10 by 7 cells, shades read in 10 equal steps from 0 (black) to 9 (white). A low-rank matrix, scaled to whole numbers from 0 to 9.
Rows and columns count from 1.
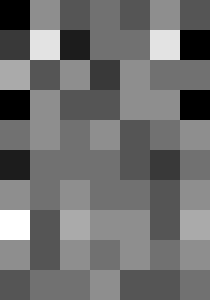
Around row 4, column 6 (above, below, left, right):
4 4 5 0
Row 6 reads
1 4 4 4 3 2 4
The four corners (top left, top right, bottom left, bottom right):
0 3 3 4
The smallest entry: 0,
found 4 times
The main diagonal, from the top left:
0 8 5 3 3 2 5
